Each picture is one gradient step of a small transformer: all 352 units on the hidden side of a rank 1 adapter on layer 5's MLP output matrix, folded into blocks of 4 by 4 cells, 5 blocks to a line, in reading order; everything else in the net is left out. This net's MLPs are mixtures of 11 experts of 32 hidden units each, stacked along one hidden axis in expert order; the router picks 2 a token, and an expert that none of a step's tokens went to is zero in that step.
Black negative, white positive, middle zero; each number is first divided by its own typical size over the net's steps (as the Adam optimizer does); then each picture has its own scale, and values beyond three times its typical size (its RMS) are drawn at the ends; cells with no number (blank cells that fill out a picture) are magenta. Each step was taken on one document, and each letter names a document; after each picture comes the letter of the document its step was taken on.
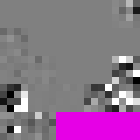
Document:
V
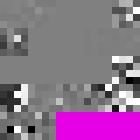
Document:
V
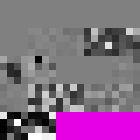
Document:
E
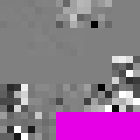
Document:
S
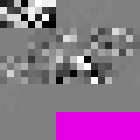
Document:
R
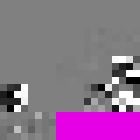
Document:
V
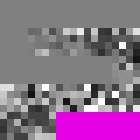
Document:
E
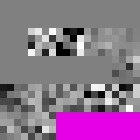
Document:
E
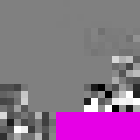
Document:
S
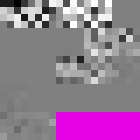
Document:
R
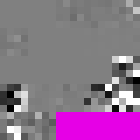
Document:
V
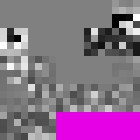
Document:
E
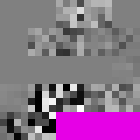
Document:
E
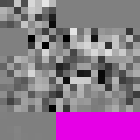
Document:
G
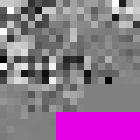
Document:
R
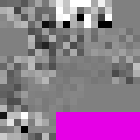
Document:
R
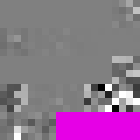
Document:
S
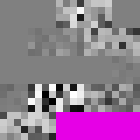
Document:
E
